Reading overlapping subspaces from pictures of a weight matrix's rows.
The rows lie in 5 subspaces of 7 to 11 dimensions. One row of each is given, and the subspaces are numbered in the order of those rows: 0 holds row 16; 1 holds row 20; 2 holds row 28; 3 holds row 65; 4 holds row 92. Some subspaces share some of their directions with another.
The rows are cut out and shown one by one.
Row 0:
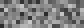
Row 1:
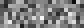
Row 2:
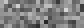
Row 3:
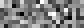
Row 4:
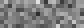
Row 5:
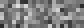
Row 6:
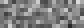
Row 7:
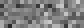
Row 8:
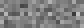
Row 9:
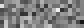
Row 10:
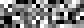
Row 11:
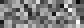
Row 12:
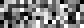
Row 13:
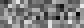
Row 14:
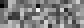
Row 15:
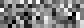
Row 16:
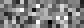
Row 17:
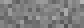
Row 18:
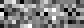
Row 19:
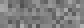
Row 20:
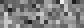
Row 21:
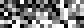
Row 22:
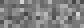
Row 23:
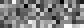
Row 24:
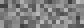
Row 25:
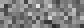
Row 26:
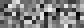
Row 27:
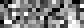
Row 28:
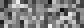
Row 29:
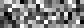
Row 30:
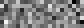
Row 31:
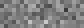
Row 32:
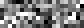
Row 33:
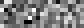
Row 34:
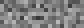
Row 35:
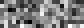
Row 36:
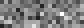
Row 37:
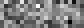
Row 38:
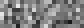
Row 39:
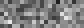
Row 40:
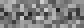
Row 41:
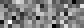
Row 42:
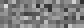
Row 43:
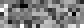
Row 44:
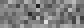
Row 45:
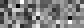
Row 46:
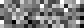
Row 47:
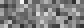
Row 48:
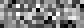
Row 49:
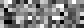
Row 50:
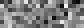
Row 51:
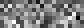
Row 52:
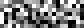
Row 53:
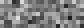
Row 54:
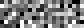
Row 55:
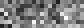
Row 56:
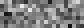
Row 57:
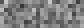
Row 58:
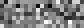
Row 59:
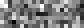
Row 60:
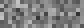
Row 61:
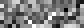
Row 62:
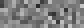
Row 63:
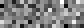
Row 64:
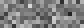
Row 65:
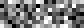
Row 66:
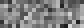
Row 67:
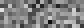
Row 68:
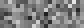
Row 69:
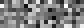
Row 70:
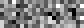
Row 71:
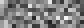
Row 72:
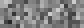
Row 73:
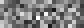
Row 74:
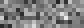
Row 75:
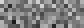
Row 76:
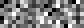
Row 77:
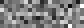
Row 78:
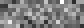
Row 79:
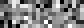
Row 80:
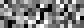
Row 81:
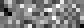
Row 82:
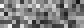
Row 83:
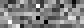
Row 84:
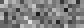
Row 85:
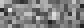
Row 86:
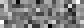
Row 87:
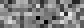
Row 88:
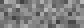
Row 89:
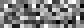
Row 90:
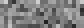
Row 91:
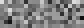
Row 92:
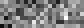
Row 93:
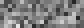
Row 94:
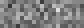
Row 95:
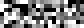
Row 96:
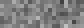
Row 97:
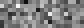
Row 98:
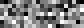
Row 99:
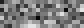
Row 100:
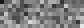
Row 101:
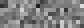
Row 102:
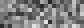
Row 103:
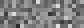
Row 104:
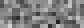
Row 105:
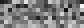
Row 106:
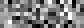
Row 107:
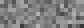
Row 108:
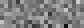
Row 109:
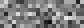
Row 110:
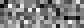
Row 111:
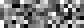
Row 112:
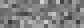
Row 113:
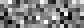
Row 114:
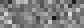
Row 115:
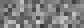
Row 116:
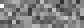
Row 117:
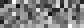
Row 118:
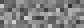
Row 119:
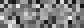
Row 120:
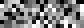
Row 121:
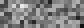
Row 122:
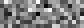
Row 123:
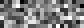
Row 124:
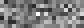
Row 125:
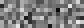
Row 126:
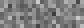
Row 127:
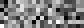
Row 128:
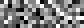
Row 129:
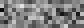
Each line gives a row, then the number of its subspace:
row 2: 4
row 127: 4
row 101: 2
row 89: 3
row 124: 1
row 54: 2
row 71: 0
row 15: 0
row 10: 4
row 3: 2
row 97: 3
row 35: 1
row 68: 0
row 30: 3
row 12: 0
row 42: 3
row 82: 4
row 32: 0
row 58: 4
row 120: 1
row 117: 3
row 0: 1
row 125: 3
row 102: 4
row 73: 0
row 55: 4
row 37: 0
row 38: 0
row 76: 3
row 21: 4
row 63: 4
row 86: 3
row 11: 3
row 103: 3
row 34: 3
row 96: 4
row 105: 4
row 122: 1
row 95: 2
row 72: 3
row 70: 3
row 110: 1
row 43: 1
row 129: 4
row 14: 2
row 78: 1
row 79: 2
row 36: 4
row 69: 4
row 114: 0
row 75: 0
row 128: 1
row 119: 0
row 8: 3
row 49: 1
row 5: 2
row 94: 2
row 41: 0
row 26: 3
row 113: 2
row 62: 2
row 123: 2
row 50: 4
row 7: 4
